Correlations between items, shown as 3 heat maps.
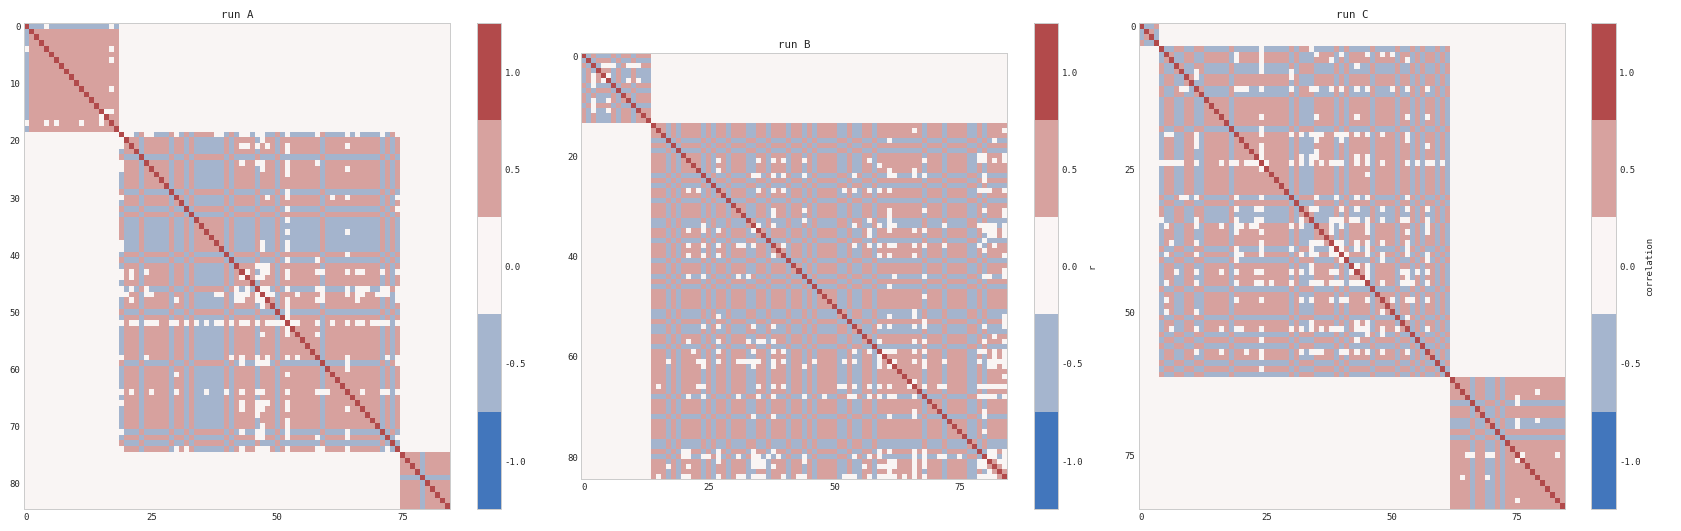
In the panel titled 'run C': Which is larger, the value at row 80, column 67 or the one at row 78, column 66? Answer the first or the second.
the first
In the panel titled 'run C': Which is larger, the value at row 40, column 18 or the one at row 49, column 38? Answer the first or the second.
the second
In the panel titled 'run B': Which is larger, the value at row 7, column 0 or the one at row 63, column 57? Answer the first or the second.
the second
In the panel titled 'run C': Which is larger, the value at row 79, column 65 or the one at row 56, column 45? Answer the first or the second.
the first
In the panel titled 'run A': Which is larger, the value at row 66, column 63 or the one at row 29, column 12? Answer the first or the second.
the first
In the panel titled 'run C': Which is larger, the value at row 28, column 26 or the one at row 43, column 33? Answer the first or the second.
the first
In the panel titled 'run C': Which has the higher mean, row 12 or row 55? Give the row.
55
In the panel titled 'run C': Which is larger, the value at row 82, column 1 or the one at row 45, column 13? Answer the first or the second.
the second
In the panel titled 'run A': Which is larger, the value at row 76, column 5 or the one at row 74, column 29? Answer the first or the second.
the first
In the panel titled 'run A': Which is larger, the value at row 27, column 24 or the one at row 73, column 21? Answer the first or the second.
the first
